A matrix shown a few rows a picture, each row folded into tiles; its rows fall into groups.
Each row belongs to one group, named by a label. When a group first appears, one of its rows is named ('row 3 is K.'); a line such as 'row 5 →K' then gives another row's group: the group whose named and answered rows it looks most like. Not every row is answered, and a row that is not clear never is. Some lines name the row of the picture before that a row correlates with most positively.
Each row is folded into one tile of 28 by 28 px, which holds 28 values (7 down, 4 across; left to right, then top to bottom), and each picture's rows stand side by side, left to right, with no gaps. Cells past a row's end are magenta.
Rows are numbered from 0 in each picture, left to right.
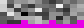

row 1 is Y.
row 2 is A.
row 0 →A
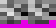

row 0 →A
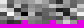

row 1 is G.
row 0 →A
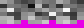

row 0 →Y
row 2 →Y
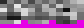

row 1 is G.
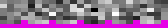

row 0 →A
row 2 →G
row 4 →G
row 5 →Y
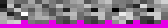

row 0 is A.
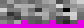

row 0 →G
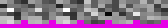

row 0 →Y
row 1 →Y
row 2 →Y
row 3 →A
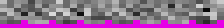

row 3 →G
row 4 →A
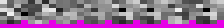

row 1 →G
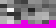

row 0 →Y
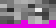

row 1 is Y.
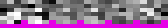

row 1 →Y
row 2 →Y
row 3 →Y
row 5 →A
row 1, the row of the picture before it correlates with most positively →1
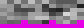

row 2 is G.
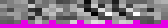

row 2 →G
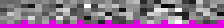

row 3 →A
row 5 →G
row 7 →A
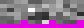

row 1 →G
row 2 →A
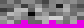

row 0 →G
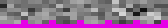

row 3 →Y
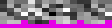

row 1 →A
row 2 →Y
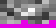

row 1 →G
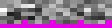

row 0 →G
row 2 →A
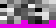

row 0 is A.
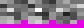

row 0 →Y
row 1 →Y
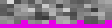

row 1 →G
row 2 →Y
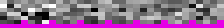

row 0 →A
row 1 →G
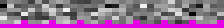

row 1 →G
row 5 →A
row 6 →A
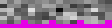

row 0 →A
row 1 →G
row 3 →Y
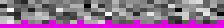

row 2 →G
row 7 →A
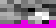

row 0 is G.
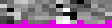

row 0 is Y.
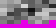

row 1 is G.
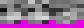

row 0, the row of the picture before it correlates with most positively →1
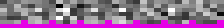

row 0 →G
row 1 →Y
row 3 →Y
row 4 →Y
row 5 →A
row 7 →A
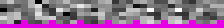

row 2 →G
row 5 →Y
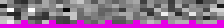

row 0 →Y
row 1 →G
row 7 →G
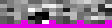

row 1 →G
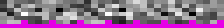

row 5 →A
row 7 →G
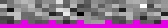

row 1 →A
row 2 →A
